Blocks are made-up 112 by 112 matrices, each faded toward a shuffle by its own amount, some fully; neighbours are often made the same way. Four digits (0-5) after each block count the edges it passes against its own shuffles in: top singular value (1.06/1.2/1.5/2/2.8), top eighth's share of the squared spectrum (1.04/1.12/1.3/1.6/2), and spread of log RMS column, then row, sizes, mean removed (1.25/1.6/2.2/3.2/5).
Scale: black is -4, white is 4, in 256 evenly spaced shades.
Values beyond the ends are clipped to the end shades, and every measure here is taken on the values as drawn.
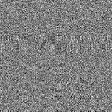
4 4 2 2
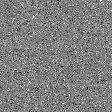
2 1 0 0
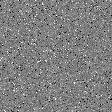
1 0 0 0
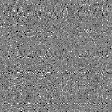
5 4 2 3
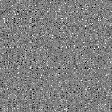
4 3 2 2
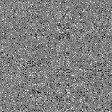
4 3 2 2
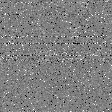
2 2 0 2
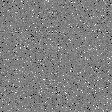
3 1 0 0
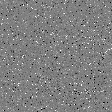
2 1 1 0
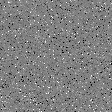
0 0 0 0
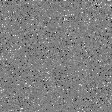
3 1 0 1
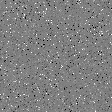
0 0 0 0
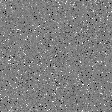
1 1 0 0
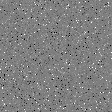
1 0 0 0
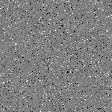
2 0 0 0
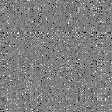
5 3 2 2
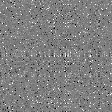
4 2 1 1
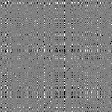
5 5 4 3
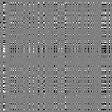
5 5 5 4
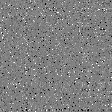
3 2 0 0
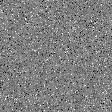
0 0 0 0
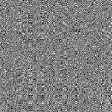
5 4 3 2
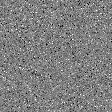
0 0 0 0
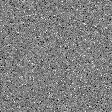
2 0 0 0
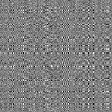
5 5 4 4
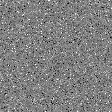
2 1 0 0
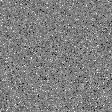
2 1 0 0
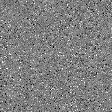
3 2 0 1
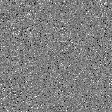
3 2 1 1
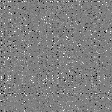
4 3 2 2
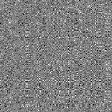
5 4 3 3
